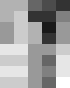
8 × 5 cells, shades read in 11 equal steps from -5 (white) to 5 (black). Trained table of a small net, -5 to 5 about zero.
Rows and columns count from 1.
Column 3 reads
1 3 -2 -2 -1 -1 -1 -1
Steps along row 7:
same up up down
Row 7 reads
-4 -4 -1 0 -4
